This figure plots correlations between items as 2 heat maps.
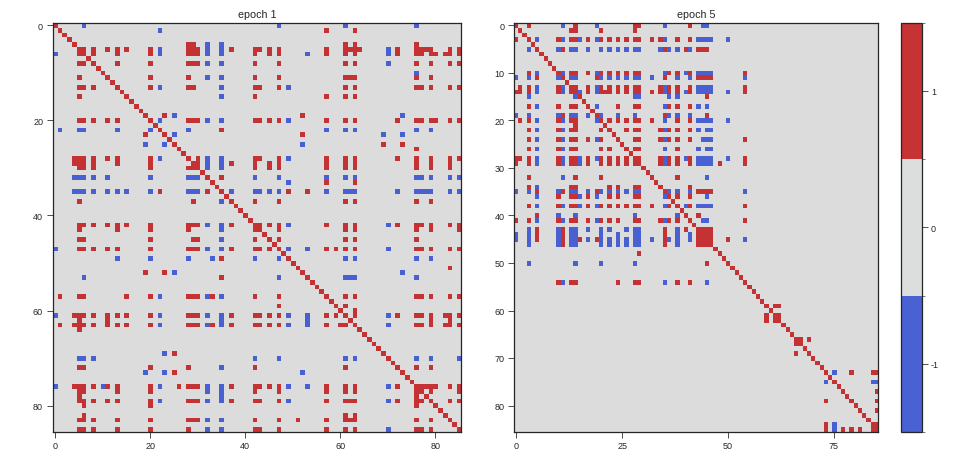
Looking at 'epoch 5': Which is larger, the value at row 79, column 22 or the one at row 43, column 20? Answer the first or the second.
the first
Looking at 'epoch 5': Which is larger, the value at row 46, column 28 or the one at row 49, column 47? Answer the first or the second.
the second
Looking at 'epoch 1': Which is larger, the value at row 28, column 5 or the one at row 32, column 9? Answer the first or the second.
the first
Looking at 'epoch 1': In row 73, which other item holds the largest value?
25
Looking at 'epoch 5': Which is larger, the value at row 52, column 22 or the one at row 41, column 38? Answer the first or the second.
the second
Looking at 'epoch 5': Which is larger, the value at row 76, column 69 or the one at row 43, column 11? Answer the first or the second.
the second
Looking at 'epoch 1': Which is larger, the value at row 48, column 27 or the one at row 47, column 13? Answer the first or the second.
the second
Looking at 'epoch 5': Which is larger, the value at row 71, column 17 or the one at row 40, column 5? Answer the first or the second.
the second
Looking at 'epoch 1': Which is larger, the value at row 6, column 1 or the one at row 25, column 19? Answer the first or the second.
the first
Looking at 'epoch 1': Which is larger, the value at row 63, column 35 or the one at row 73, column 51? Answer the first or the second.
the second
